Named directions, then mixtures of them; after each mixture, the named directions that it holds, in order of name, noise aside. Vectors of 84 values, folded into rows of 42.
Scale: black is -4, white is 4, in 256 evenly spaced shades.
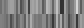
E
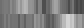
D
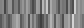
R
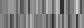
E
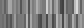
E, R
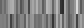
E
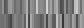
E, R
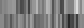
D, E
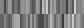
R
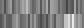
D, R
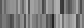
D, E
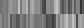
D, E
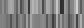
E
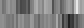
D, E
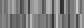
E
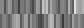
D, R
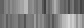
D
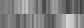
D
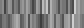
R
